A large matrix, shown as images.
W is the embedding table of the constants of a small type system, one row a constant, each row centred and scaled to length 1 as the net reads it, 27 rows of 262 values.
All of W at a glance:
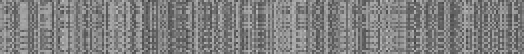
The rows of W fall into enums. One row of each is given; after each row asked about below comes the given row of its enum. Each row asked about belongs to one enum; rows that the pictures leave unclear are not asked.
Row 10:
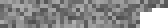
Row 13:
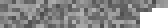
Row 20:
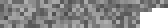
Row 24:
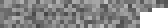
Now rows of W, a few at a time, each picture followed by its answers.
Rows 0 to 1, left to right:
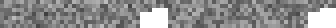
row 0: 24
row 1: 20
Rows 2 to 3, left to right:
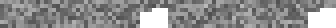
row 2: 10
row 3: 13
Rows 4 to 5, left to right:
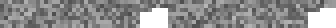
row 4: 20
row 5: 13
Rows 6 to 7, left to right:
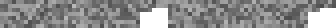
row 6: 13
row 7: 10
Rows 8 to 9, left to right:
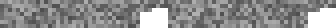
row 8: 10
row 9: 20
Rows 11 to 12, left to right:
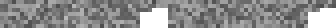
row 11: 13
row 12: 10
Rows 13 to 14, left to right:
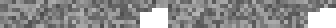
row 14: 20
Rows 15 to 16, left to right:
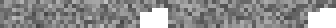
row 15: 24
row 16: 10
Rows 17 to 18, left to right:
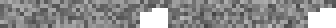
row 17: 10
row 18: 24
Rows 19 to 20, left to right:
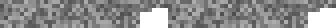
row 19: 20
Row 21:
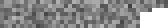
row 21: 24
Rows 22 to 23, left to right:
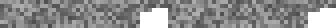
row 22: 10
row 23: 20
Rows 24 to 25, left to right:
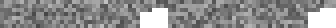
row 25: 13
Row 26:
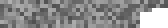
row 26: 10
